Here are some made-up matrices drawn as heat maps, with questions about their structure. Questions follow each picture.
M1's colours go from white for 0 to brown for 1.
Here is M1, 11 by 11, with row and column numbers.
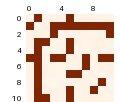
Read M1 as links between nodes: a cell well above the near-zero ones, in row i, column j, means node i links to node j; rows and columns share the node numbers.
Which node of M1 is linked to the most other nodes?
node 1
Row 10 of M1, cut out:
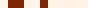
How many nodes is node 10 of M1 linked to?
3
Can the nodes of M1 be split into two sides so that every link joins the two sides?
no
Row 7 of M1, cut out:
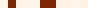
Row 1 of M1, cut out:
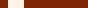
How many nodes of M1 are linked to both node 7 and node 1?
2
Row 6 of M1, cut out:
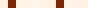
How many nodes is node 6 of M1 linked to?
2
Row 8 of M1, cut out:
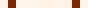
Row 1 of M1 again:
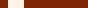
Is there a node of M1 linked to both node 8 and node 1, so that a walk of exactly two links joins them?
yes
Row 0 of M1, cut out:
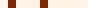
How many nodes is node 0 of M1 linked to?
2
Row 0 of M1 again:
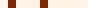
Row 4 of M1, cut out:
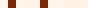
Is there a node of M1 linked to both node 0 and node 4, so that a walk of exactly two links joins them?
yes
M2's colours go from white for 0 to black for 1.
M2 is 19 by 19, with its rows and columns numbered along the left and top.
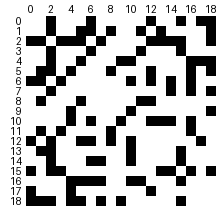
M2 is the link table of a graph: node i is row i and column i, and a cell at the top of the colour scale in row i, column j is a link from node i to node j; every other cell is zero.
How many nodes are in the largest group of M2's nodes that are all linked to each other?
4
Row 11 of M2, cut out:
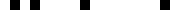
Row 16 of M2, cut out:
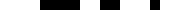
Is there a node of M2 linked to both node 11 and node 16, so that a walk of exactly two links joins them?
no
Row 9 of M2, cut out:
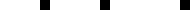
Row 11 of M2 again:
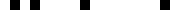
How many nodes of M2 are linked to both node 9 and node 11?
0
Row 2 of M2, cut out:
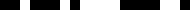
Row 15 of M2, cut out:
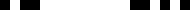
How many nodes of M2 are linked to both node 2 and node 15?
5
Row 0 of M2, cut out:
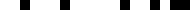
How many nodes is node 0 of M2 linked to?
6
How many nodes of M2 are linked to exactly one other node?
0
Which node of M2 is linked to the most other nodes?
node 2
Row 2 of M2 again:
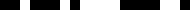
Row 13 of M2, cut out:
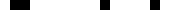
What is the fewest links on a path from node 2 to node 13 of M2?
1
